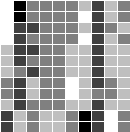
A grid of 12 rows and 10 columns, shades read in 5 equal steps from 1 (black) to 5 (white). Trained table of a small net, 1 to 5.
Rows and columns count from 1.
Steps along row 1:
down up same same same up down up down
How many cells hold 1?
4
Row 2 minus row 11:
3 -3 0 -1 -1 0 4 0 -1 0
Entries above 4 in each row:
1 2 1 2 0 0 0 1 1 0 1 1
